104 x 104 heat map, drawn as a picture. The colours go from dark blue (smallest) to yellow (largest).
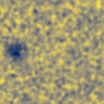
No row or column stands out. A single dip lies in the middle left. The middle left is the ninth with the lowest average. No lone cell stands out from its neighbours. The texture is blotchy. There is no overall slope.
